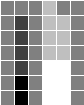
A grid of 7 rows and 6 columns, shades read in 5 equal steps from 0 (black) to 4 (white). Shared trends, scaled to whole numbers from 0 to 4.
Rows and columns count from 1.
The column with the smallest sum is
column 2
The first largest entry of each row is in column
4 4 4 4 4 4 4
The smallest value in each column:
2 0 2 3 2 2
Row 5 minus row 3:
0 0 0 1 1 0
